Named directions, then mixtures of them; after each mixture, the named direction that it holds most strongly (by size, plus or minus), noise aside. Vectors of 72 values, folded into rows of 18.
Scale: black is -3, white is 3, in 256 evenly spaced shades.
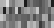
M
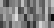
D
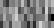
D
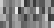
M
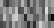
D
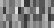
M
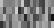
D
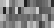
M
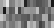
M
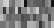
M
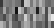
D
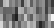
D
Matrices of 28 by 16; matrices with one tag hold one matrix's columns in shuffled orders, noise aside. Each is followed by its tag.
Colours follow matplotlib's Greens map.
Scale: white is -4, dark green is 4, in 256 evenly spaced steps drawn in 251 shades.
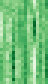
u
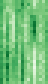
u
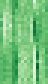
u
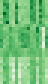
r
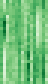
u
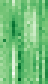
u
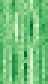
u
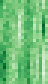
u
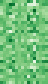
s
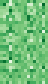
s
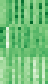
r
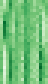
u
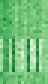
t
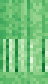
t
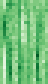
u
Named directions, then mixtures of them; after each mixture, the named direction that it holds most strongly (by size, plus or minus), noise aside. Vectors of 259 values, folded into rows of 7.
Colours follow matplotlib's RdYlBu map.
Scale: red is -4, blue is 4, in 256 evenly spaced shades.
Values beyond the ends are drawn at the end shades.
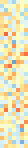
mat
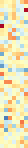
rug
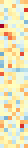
rug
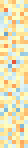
mat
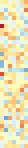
rug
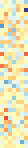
rug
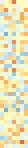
mat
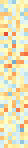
mat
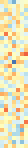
mat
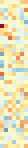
rug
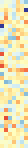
rug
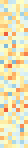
mat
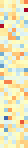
rug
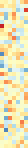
rug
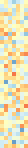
mat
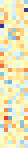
rug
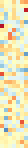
rug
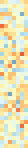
mat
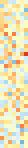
mat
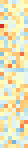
mat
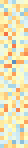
mat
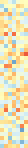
mat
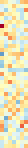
rug
